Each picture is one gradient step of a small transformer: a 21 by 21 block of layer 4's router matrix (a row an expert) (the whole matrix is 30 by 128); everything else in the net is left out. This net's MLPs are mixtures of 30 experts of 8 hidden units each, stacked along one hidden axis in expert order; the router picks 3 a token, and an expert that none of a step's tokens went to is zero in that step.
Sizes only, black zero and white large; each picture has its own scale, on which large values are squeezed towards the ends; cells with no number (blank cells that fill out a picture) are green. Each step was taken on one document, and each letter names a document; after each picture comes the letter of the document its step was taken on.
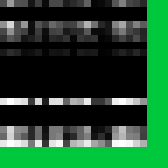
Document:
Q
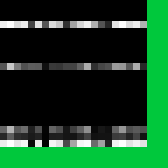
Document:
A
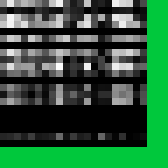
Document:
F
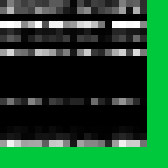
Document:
Q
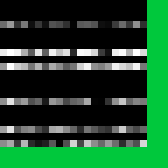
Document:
A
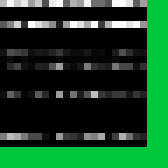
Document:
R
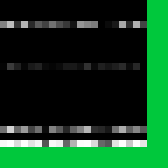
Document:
A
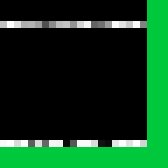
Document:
A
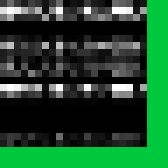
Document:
F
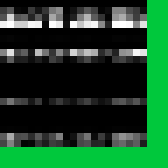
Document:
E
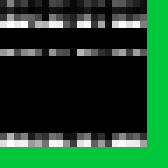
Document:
E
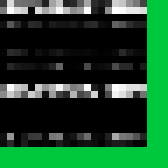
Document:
R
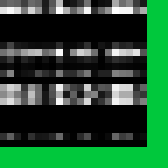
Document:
F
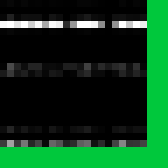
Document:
A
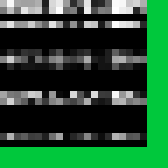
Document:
R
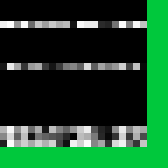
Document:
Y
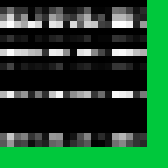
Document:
E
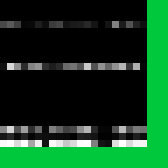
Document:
Y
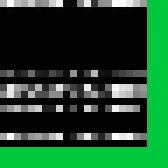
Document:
R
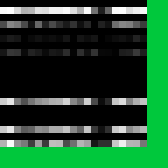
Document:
Q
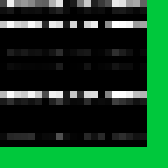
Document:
R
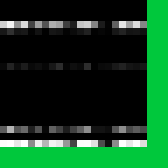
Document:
A
